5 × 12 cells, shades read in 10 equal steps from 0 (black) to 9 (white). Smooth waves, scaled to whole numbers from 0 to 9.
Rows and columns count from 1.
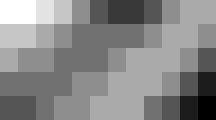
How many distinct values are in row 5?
6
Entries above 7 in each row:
3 0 0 0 0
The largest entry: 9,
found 2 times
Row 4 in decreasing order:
6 6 6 5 5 5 4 4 4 4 3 1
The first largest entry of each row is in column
1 1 1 7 6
